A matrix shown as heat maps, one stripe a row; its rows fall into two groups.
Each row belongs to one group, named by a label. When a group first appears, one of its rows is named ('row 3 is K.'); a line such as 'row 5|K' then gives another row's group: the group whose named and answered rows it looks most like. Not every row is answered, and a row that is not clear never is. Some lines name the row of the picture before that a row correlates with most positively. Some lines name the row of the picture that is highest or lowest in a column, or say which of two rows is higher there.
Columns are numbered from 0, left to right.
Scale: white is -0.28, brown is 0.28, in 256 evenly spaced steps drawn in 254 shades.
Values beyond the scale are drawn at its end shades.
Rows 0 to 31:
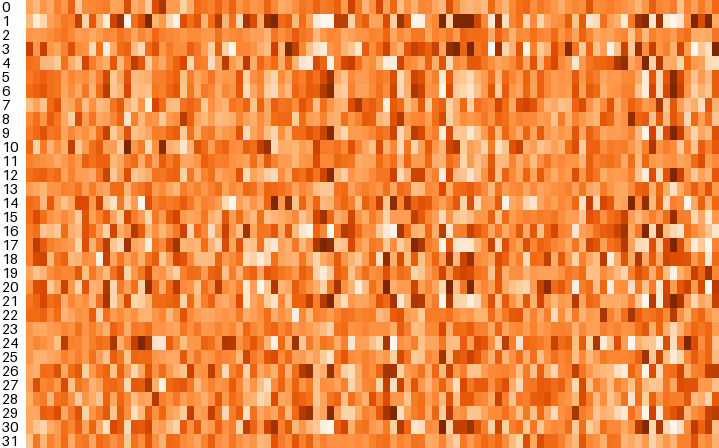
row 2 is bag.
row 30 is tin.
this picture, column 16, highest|24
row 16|tin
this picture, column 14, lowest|1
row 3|bag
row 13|tin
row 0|bag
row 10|bag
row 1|tin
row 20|bag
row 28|bag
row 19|tin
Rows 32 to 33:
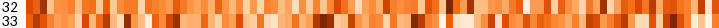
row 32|bag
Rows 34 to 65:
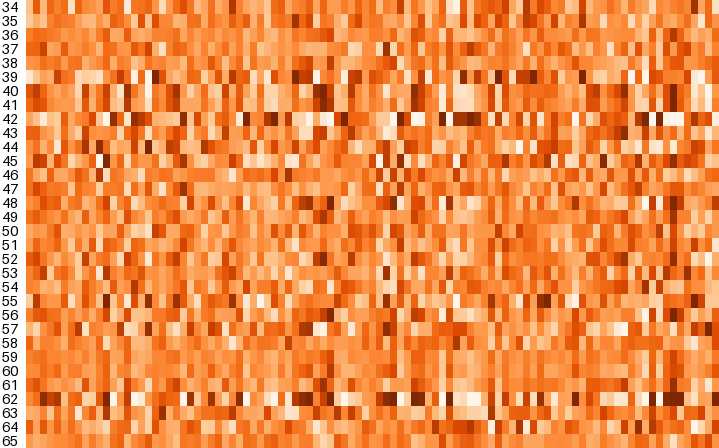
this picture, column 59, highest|42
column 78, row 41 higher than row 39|Yes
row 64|bag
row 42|tin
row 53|bag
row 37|bag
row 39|bag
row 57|tin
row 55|bag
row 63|bag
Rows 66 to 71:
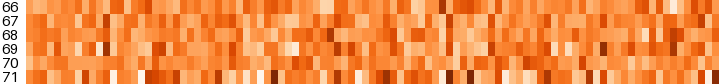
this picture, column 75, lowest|69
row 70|bag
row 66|tin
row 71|bag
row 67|bag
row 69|bag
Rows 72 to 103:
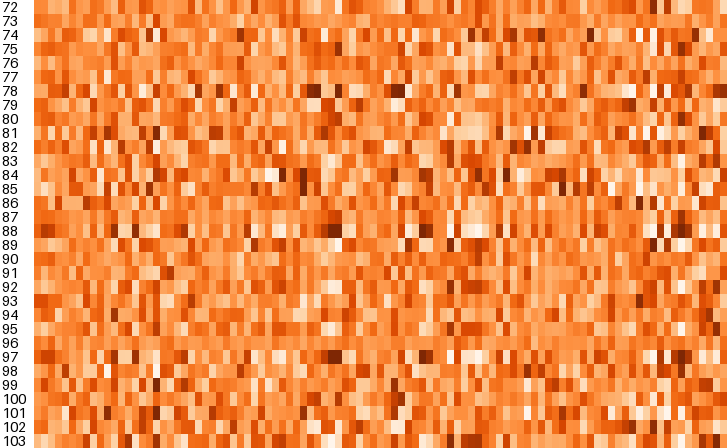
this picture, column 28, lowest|78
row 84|bag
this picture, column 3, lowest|94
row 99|bag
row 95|tin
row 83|tin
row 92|tin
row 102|tin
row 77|bag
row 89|tin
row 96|bag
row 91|bag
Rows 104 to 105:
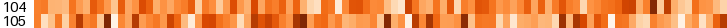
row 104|tin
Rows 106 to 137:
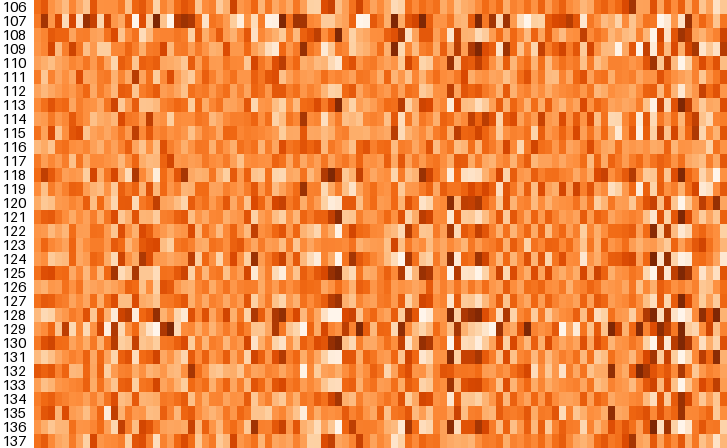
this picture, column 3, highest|107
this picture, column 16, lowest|129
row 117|bag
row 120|tin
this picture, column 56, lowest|128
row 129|bag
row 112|tin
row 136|tin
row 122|tin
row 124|tin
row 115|bag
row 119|bag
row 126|bag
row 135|bag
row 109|bag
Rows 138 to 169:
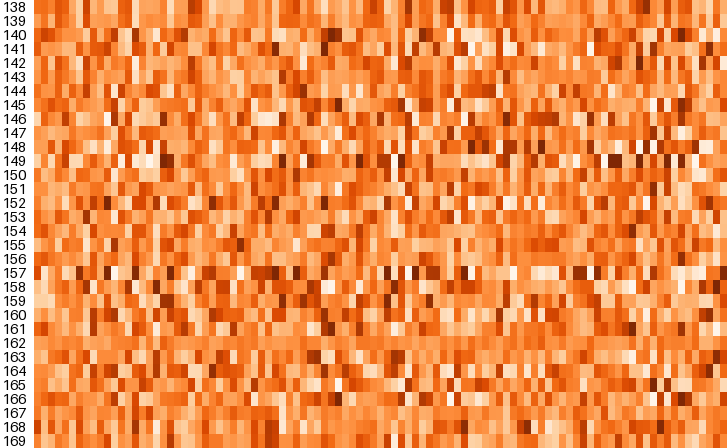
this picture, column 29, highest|155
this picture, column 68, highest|148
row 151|tin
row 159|bag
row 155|bag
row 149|bag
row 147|tin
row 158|tin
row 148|bag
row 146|bag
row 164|bag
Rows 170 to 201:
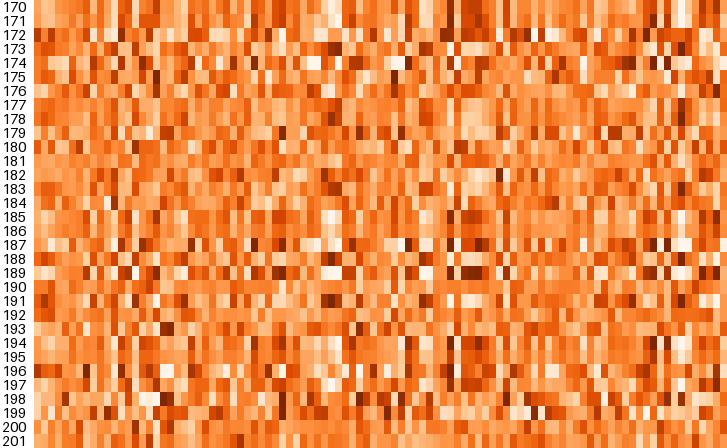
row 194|tin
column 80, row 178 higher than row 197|Yes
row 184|bag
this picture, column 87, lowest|199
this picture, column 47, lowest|175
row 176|tin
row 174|tin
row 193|bag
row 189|tin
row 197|tin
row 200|bag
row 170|tin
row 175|bag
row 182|bag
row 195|tin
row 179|bag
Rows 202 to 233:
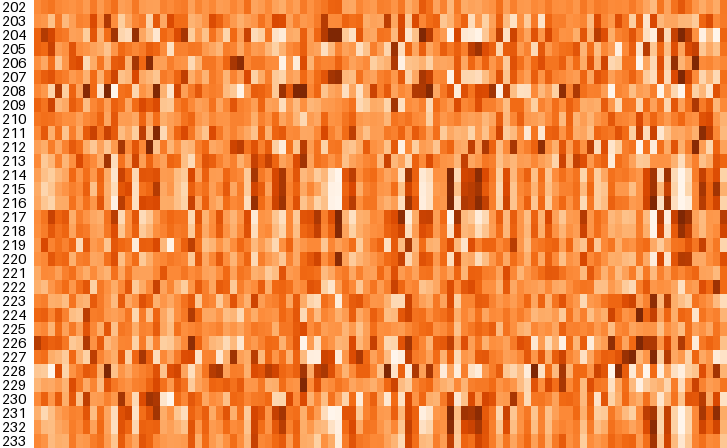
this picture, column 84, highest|227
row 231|tin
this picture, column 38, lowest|226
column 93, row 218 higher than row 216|Yes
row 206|bag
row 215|tin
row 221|bag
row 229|bag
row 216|tin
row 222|tin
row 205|bag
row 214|tin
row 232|tin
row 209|bag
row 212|bag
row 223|tin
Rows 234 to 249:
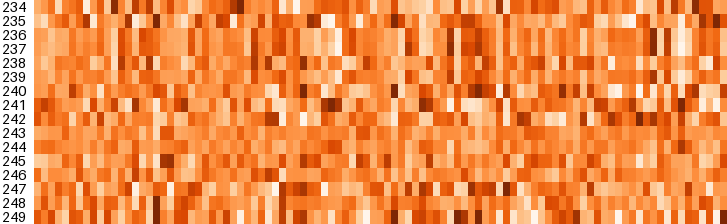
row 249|bag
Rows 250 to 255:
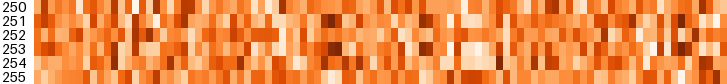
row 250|bag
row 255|tin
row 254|bag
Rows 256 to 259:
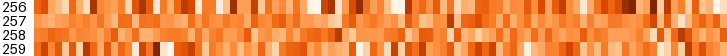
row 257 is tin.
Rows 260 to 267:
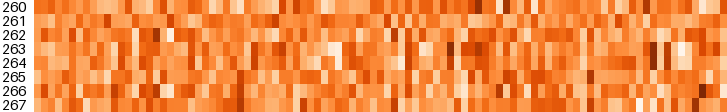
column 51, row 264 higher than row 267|No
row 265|bag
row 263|tin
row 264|tin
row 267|bag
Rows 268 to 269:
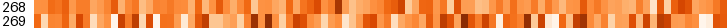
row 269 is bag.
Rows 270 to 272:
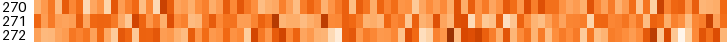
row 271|bag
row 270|bag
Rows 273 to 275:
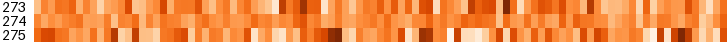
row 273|bag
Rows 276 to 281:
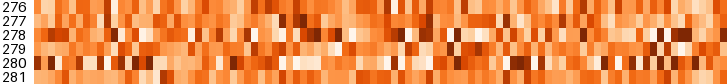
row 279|tin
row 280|bag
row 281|bag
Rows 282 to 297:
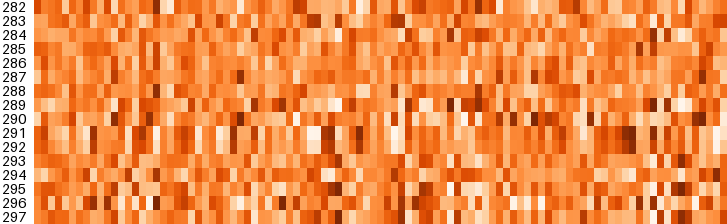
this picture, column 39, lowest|291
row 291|tin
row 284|tin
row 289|tin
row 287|bag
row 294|tin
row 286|bag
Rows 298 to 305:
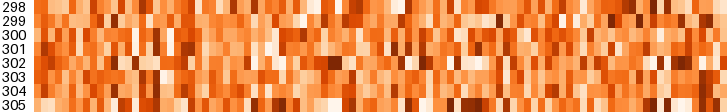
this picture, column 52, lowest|298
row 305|tin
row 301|bag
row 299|bag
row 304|bag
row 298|tin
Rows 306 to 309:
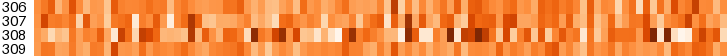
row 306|bag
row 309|bag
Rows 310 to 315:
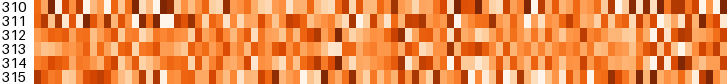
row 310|bag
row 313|tin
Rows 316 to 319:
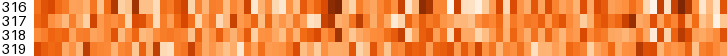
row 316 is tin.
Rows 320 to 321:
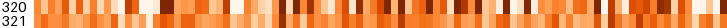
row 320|bag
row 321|bag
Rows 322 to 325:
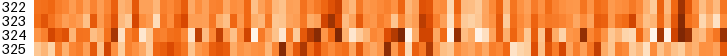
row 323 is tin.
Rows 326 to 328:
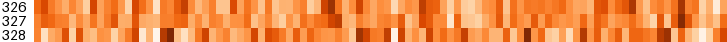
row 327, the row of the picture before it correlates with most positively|322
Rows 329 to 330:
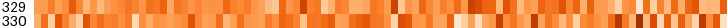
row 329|bag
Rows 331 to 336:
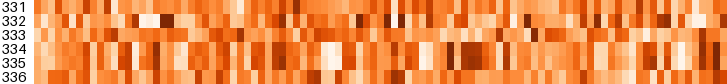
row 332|bag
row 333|bag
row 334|tin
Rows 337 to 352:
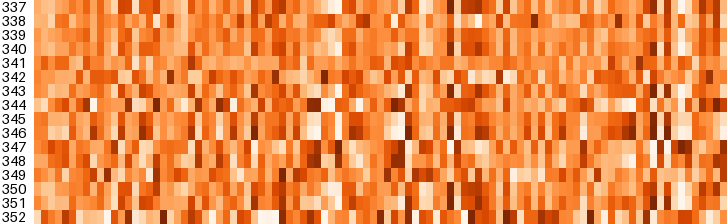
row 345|tin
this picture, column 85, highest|346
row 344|tin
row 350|tin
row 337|tin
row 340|tin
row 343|tin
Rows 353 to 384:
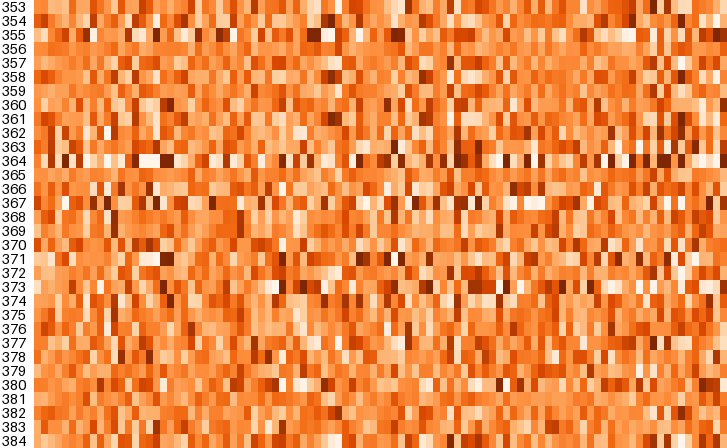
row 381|tin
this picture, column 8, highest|367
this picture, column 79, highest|373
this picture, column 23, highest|355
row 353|tin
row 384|tin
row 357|tin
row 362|bag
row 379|bag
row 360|bag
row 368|bag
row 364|bag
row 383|bag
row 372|tin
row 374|bag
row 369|bag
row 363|bag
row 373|bag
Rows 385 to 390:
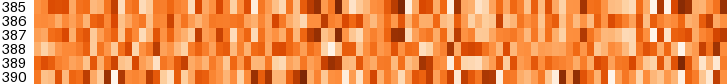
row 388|tin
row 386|bag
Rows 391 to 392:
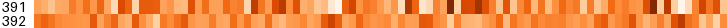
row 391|tin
